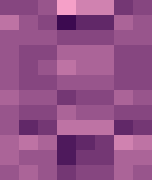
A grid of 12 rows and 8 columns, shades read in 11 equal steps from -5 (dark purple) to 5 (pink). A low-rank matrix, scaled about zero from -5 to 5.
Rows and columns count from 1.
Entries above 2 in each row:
3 0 0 0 0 0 0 0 0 1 0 0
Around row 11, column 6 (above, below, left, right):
-2 -1 -2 1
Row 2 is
2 0 -1 -5 -3 -3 1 0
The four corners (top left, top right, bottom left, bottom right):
-1 -1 0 0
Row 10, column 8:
2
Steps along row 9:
down up up same same down up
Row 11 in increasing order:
-4 -2 -2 0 0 1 1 1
